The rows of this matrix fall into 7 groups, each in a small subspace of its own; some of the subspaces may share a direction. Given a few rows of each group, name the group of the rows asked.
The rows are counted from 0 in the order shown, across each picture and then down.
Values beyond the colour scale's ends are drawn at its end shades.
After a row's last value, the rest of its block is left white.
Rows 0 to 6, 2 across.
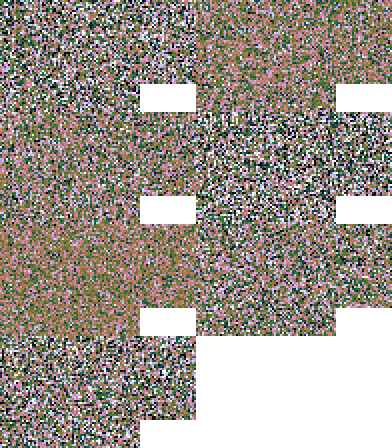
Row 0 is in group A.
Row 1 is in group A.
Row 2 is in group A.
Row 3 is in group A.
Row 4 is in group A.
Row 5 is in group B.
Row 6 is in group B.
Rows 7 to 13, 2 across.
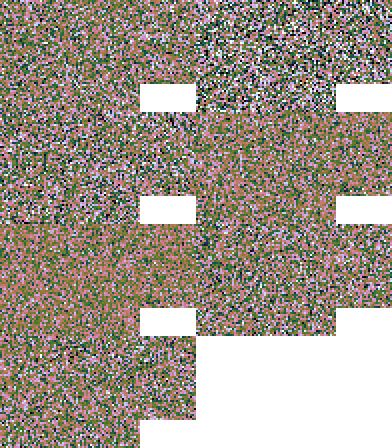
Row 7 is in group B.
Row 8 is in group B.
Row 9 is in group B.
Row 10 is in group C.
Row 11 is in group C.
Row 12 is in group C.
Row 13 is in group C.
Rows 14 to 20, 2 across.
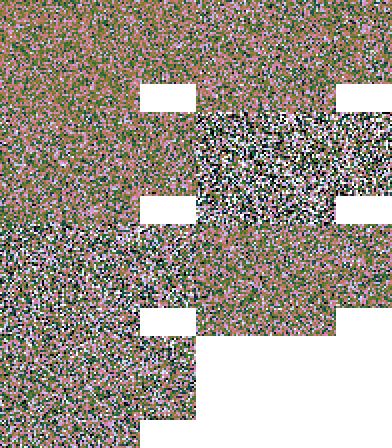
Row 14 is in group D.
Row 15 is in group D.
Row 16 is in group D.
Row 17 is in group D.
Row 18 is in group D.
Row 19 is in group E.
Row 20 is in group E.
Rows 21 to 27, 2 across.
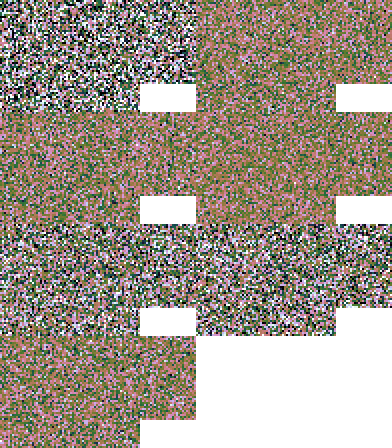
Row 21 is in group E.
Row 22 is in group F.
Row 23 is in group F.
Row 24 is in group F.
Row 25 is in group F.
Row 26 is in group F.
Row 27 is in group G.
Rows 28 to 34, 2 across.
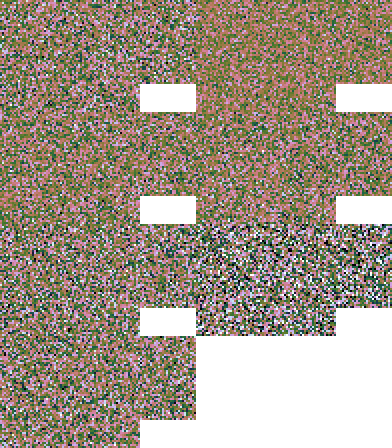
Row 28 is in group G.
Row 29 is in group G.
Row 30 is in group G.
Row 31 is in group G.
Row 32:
D
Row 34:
D
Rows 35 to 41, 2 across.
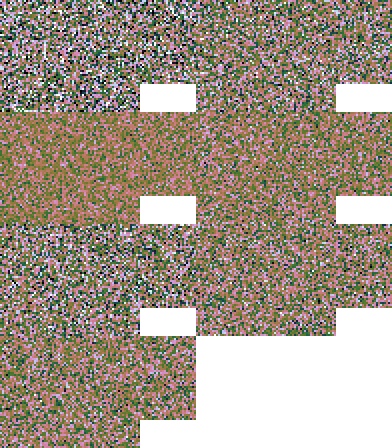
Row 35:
B
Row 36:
C
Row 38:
F
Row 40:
E
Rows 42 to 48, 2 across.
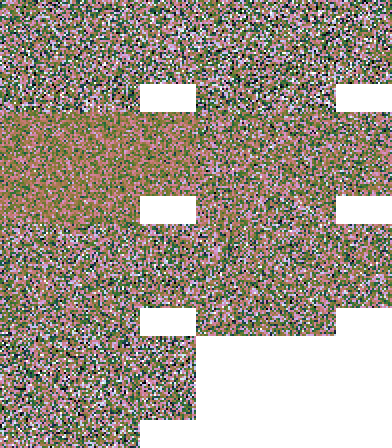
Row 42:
G
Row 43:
G
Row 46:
F
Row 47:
E
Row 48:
D
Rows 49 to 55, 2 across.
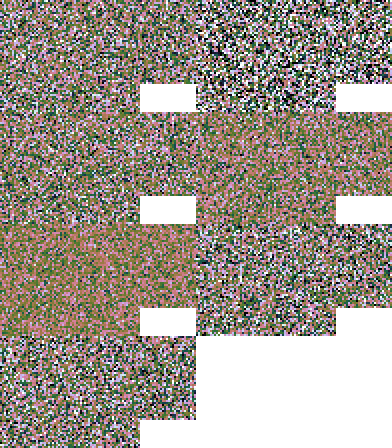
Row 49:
A
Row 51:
F
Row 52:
B
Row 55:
B
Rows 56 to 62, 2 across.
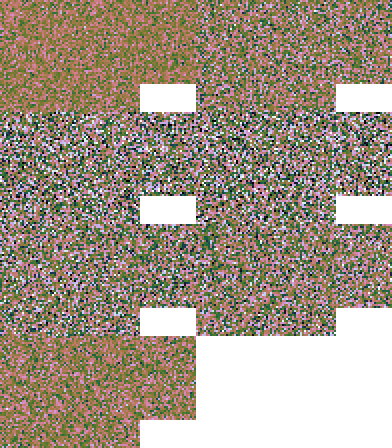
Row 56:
C
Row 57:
D
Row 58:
C
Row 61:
A
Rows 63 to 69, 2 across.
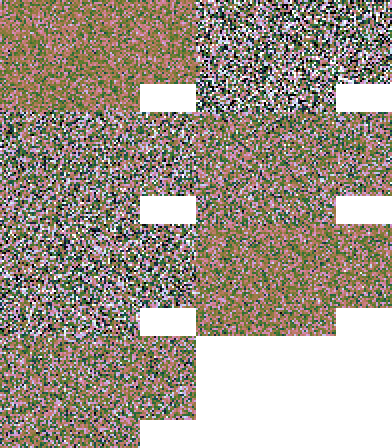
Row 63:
F
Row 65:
A
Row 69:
E
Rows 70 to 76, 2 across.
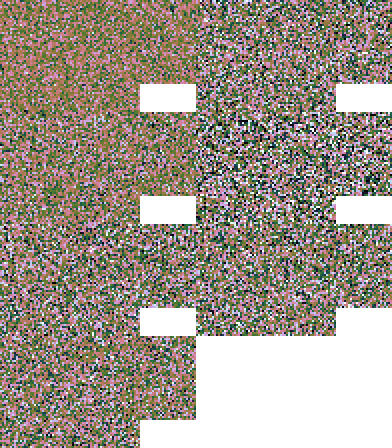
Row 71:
A
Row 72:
B
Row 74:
A
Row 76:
F
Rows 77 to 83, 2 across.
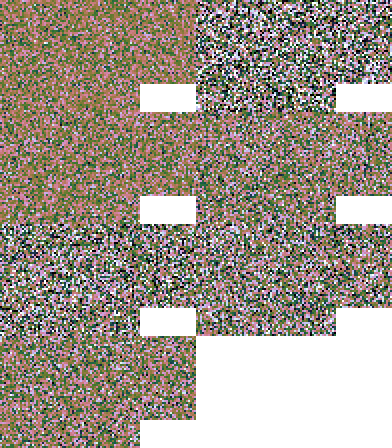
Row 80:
F
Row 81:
A
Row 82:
D
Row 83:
G
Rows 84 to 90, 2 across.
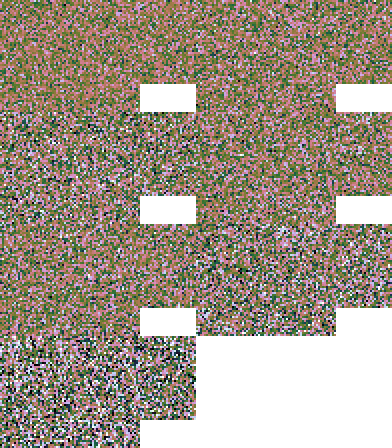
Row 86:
A
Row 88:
A
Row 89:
B
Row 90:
A
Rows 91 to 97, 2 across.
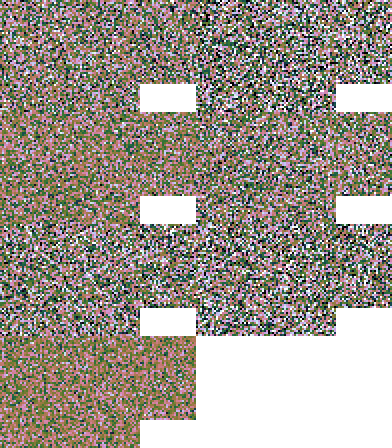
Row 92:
F
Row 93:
G
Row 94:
A
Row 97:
C
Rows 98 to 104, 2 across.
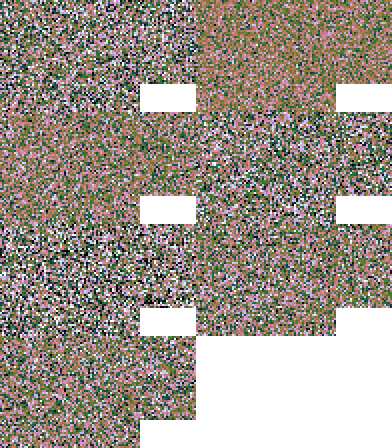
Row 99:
G
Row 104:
E
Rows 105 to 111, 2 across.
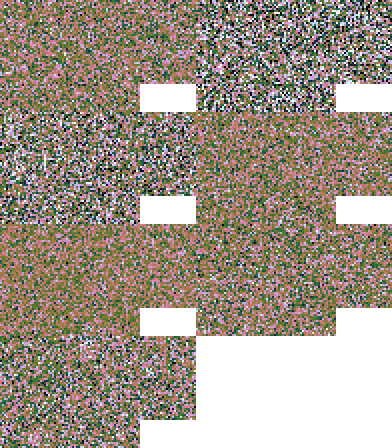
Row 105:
E
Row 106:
C
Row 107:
C
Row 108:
G
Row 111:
B
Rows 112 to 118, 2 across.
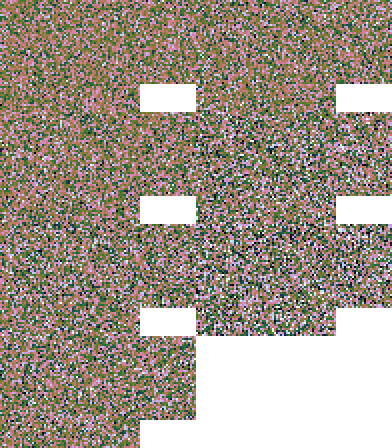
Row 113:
D
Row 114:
B
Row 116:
D
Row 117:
B
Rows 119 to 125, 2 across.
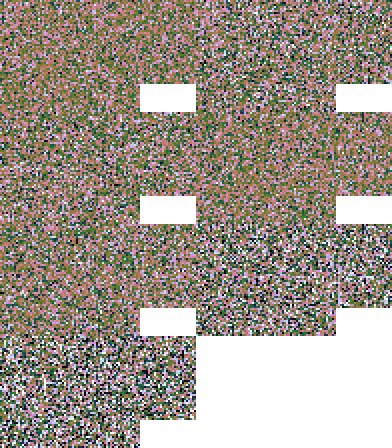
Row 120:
A
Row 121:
G
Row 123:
F
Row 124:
A
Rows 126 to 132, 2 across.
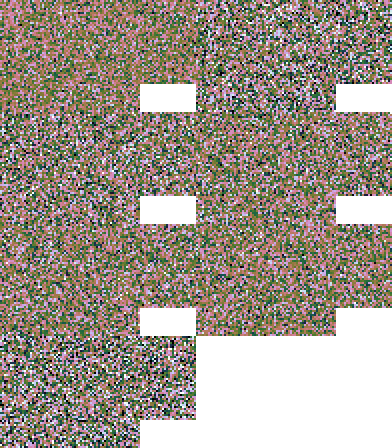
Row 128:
C
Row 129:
D
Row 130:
E
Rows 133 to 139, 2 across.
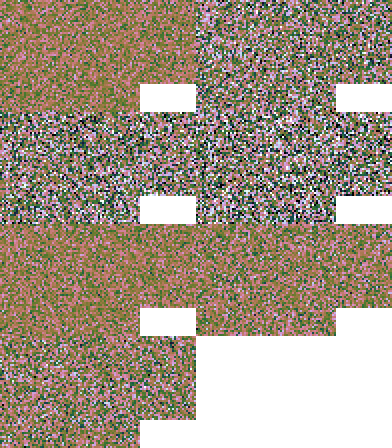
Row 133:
F
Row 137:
D
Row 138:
G
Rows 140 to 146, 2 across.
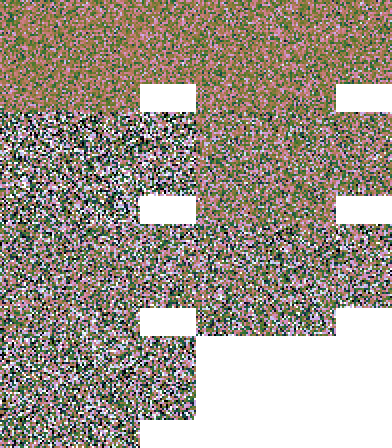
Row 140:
B
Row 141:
E
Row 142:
E
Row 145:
E
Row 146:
C
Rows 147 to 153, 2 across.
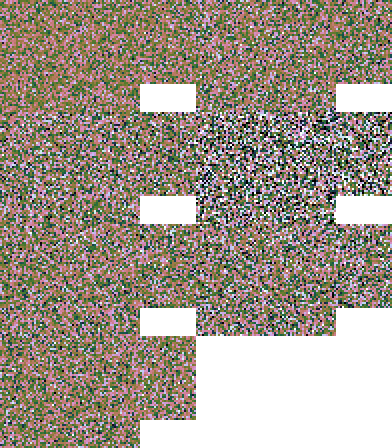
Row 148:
C
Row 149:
G
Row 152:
A
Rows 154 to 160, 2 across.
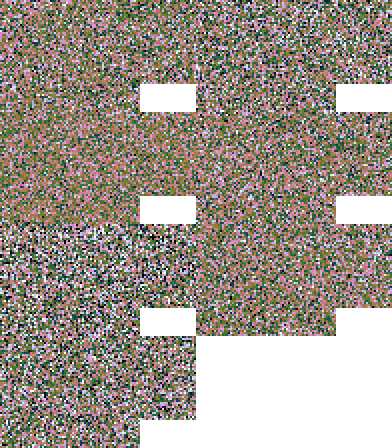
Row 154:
D
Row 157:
A
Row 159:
G
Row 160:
B
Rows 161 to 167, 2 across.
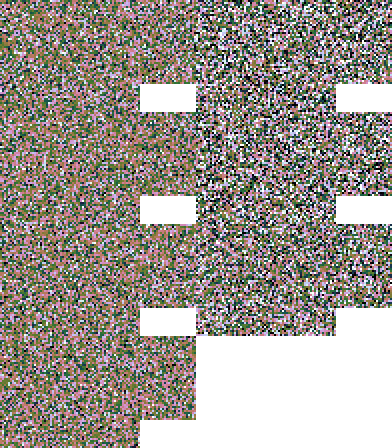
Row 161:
D
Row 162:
B
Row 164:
E
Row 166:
F
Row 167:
D
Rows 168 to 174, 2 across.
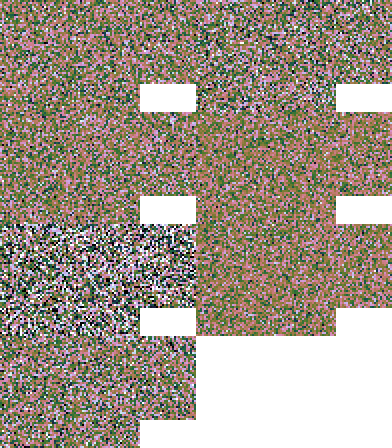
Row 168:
B
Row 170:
B
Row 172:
C
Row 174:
B
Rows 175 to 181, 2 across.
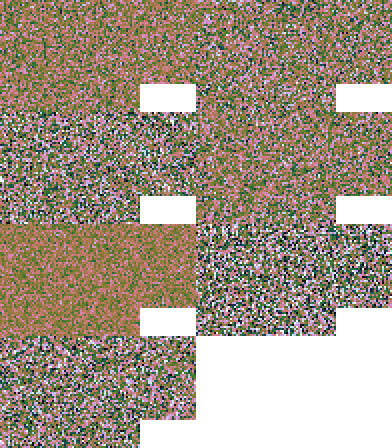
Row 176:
B
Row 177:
B
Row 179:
D
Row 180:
A
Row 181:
G
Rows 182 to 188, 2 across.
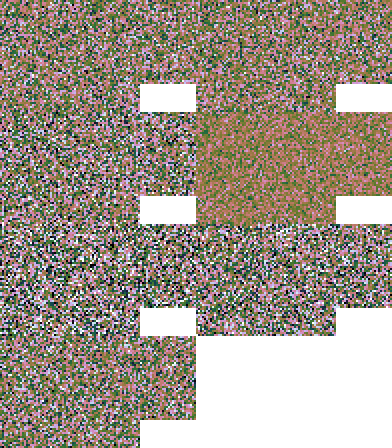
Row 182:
C
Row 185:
C
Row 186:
F
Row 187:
B
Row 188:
D
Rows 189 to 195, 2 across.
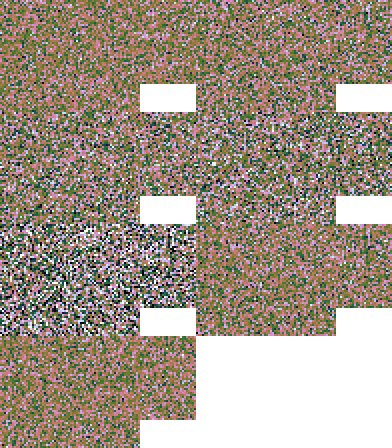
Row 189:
B
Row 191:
F
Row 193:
B
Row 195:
C
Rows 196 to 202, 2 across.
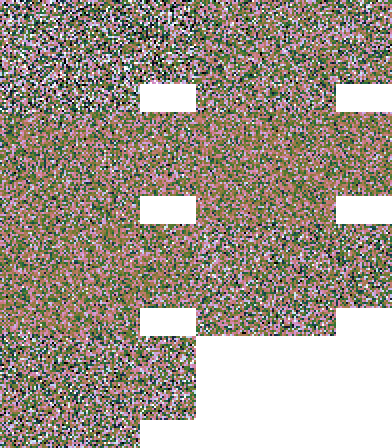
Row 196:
F
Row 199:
D
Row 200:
E
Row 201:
F
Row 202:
C
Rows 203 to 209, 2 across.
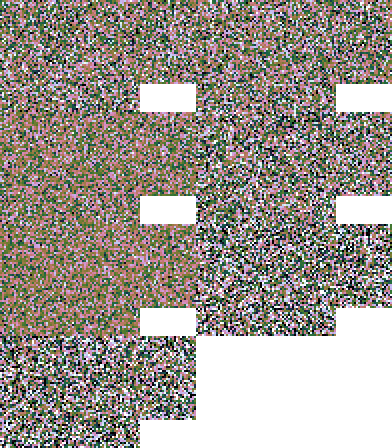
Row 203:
F
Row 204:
A
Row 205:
F
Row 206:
B
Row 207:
F
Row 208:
E
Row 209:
B
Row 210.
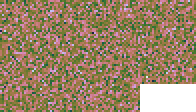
